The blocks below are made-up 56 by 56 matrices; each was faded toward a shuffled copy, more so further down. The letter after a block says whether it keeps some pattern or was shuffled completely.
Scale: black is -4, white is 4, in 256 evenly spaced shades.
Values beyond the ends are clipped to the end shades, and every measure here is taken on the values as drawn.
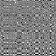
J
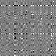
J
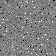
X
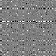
J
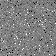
X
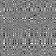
J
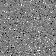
X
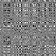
J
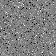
X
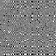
J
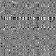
J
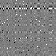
J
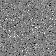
X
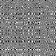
J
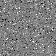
X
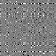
J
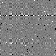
J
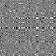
J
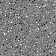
X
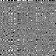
J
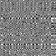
J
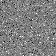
X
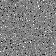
X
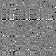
J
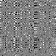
J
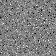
X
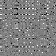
J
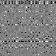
J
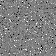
X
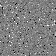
X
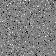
X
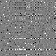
J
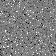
X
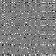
J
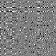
J
